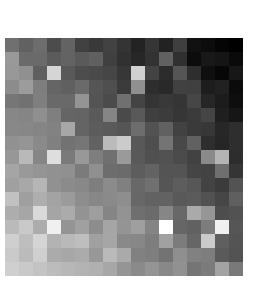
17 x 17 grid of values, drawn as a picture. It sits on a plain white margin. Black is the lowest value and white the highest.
Mirror symmetry: none. Stripes: none. Slope: up to the bottom left. Ninth with the highest average: bottom left.
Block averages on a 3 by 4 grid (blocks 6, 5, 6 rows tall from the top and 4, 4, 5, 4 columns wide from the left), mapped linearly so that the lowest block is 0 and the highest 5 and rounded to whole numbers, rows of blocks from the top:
3 2 1 0
4 3 2 1
5 4 3 3
